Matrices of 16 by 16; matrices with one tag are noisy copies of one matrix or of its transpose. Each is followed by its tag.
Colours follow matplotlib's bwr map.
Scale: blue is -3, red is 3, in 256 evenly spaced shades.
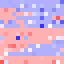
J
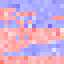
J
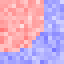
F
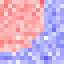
F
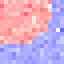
F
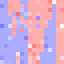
J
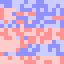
J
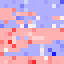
J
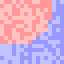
F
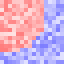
F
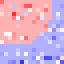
F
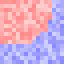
F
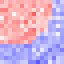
F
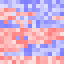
J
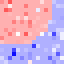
F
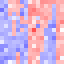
J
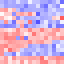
J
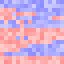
J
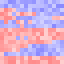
J
